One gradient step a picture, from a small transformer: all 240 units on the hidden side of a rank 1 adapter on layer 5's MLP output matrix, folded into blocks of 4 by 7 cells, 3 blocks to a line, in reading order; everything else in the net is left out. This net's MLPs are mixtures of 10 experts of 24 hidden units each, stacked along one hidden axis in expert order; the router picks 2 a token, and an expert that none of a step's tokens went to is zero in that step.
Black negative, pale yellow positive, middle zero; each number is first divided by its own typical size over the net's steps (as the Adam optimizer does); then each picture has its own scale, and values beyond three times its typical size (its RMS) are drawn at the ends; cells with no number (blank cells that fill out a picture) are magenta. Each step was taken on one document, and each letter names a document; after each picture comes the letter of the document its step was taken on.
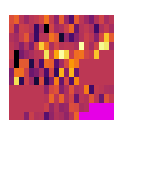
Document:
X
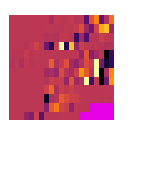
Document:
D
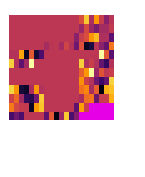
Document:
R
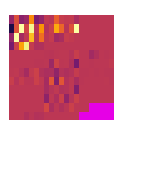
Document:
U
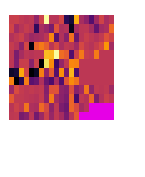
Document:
X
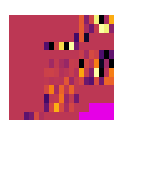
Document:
D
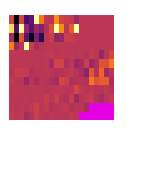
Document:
U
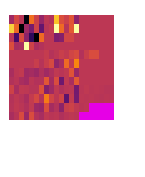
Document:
U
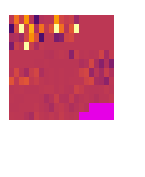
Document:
U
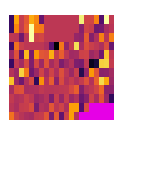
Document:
R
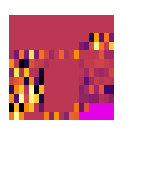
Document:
R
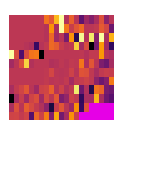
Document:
R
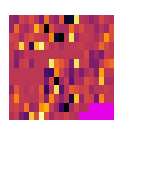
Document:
X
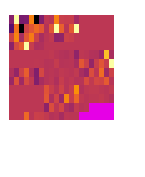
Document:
U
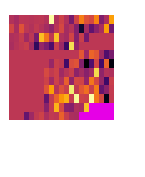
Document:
D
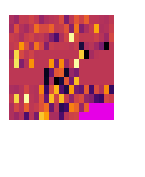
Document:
X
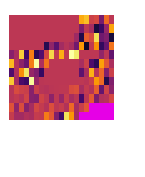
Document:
R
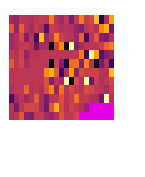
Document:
D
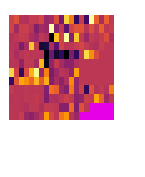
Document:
X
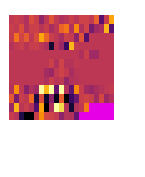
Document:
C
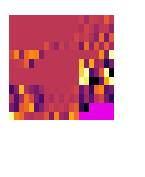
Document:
R
